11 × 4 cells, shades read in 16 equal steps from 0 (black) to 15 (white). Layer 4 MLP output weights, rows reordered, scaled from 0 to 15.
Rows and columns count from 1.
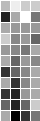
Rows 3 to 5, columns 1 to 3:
10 9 9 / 12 8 9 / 9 8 7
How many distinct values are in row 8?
3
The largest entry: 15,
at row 2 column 3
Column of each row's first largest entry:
2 3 1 1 4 1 4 1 4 4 1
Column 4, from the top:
12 7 9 6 10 8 10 10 10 12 7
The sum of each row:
49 34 37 35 34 33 27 31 24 26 20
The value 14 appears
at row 1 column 2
